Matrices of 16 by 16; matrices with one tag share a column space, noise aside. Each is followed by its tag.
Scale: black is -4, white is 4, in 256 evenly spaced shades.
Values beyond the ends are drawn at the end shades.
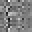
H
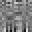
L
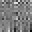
L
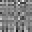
L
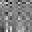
L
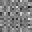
H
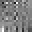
L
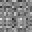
H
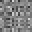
H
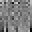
L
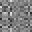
H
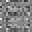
H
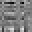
L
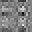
H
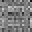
H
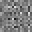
H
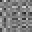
H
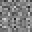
H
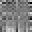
L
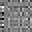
H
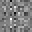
H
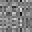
H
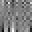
L
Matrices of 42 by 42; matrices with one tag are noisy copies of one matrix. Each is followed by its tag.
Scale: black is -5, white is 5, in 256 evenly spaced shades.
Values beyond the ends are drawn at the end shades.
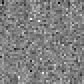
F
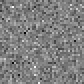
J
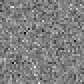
J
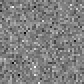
J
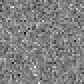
J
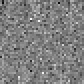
F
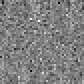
F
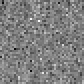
F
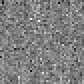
F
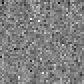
F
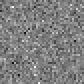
J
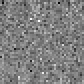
F
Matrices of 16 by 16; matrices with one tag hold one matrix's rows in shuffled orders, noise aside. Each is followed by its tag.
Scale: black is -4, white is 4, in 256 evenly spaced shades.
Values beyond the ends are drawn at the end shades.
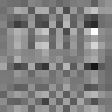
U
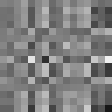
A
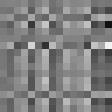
A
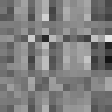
A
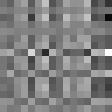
A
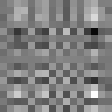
U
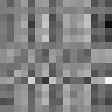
A
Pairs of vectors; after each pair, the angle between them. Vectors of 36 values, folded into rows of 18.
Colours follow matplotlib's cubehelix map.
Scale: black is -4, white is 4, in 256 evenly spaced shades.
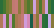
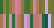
nearly parallel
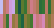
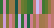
orthogonal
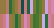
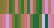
nearly parallel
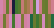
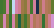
nearly opposite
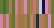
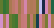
nearly parallel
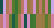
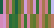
nearly parallel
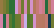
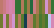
nearly opposite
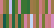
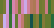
nearly opposite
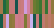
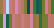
orthogonal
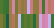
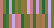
partly aligned
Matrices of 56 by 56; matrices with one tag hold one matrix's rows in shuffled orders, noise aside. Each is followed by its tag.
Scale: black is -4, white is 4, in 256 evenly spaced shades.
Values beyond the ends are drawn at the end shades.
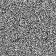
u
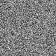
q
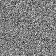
u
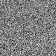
q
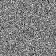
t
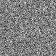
u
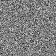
t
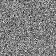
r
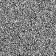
u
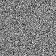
u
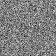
r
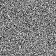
q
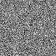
r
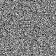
r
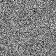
r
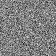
t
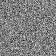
u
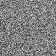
q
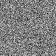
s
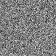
u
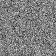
u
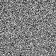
q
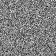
t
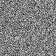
u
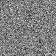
s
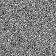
u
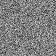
u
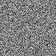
t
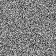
t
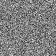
t
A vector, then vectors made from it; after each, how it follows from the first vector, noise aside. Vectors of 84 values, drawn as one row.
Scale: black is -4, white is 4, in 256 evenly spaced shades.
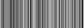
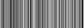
copied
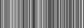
negated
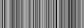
wrapped around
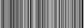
copied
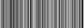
copied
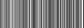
negated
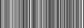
negated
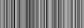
wrapped around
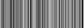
copied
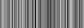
wrapped around
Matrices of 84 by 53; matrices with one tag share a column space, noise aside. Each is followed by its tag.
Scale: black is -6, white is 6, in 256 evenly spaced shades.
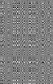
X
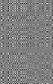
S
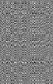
X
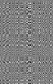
X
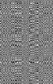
X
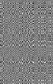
X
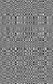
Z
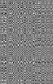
X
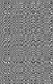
X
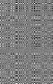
S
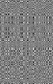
Z
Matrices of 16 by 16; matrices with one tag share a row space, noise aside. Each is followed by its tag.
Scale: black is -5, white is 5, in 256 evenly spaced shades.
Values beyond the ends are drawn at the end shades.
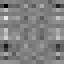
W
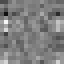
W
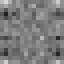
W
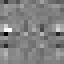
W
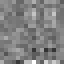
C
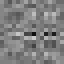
C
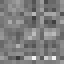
C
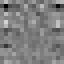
W
